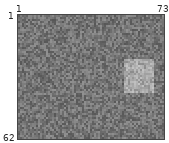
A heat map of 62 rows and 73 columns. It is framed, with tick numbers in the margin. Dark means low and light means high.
An odd patch, higher than its surroundings, sits in the middle right. The ninth with the highest average is the middle right. No regular stripes run through it.
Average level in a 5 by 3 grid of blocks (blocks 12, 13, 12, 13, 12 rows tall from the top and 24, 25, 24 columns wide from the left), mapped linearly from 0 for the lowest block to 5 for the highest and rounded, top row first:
0 0 0
0 0 1
0 0 5
0 0 1
0 0 0
